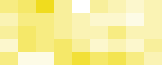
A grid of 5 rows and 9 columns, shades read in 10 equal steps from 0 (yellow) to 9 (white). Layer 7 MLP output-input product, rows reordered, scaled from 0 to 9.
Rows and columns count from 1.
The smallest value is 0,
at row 1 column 3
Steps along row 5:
up same down down up down up up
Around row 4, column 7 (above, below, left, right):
4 2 7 7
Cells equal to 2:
1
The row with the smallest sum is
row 5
